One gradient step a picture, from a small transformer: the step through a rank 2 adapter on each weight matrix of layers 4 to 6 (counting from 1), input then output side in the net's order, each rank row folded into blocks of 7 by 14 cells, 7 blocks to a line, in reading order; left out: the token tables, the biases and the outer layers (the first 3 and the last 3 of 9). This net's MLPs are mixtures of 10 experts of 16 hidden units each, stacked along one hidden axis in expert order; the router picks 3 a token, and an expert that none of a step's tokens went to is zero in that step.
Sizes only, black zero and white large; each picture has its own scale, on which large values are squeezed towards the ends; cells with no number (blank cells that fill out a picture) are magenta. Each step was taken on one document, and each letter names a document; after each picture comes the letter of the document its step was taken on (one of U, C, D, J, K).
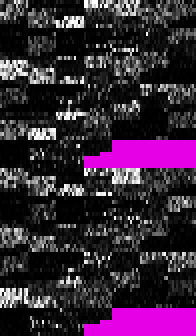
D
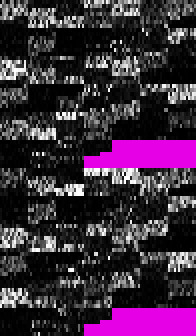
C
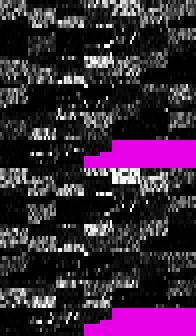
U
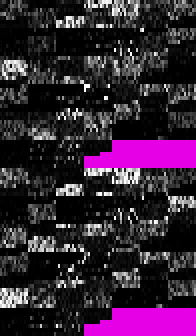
D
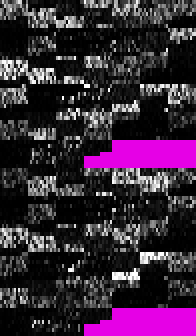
D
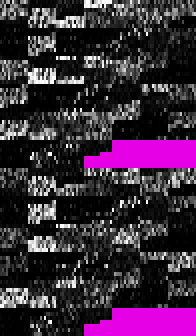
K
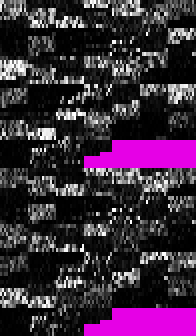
C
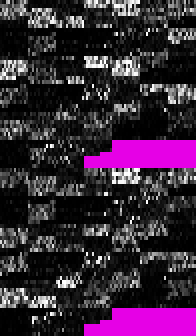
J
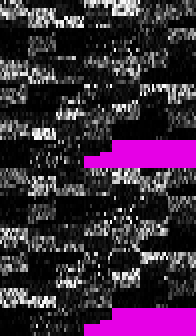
C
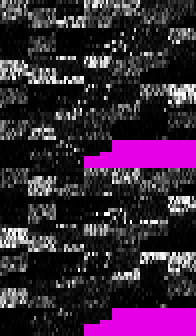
K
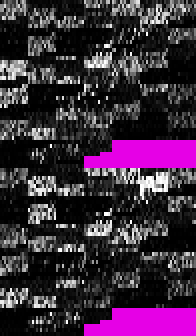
U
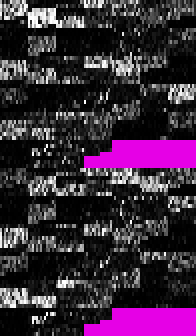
J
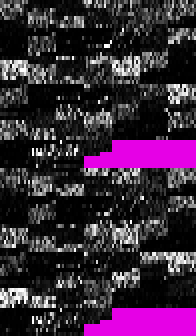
U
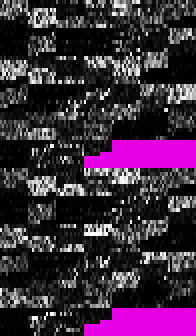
J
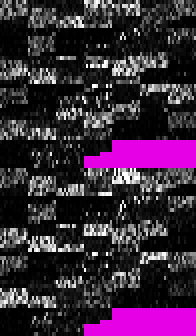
K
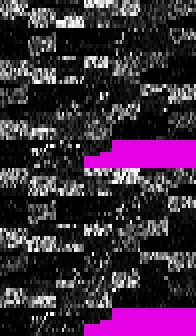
J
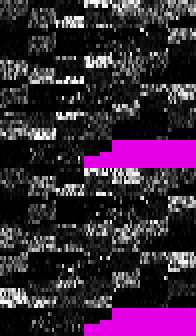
D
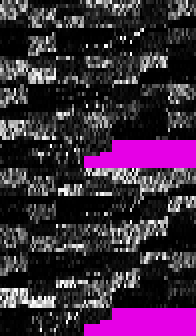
U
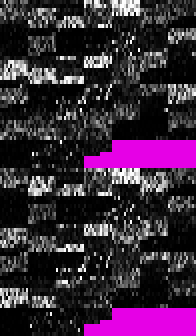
K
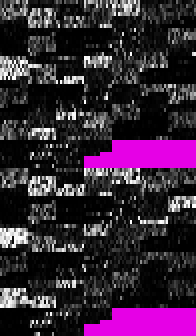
K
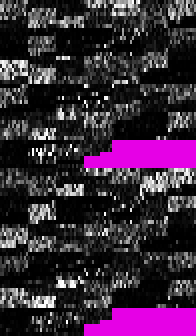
U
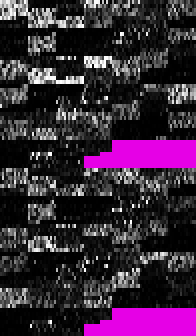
K
